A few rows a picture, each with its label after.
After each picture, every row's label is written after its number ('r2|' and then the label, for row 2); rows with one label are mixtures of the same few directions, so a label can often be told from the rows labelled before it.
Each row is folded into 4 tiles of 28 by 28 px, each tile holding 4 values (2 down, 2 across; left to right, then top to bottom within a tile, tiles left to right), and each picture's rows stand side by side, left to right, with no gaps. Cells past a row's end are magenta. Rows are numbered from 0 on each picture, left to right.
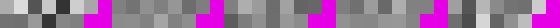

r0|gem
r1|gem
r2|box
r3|gem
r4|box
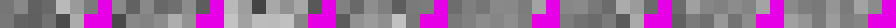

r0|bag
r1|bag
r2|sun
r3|bag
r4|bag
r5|bag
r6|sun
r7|box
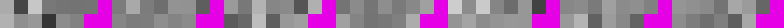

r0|sun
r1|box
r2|box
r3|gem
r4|bag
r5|box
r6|bag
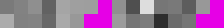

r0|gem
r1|sun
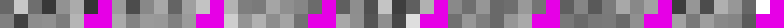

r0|box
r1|box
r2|sun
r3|gem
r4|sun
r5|bag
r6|bag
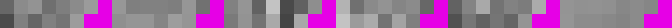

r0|sun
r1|sun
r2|gem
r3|sun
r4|sun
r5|bag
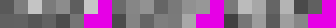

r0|sun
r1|sun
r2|box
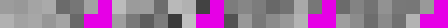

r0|bag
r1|bag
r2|sun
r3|gem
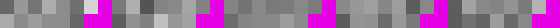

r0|bag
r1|sun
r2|bag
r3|box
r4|sun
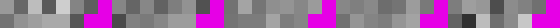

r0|gem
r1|bag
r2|sun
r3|sun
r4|box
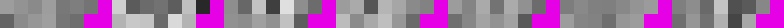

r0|gem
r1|sun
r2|gem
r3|sun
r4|gem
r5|gem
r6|gem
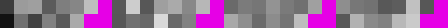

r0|sun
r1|sun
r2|gem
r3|sun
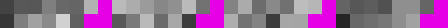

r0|bag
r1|gem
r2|gem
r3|bag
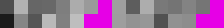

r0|sun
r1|sun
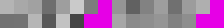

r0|gem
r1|box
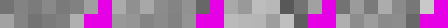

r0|gem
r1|bag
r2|bag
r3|bag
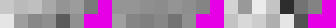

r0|bag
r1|bag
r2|bag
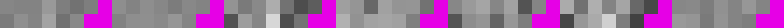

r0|gem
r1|bag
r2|gem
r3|sun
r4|box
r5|gem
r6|box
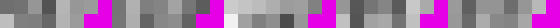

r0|gem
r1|box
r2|bag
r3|box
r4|box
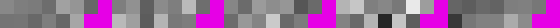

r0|bag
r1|box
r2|gem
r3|gem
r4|bag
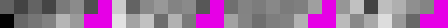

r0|bag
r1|sun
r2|gem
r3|sun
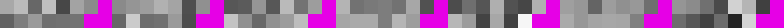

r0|gem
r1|box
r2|gem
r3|sun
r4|gem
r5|sun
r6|bag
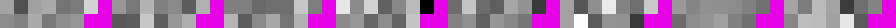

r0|box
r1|box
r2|box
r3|bag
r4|box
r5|box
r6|gem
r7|bag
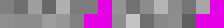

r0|gem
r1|box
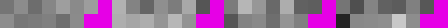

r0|bag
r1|sun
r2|box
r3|bag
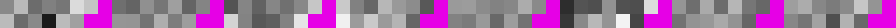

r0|gem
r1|gem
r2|gem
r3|sun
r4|gem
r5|bag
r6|gem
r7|gem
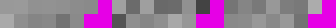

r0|bag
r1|bag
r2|bag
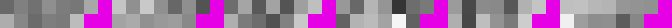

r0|gem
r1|bag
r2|gem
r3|bag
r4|box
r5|bag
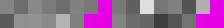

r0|bag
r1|sun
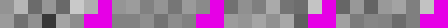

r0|gem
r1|gem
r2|bag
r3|bag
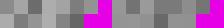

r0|sun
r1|sun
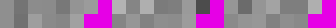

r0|box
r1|bag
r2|box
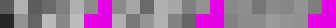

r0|sun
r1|sun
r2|sun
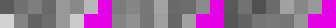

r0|gem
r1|gem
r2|bag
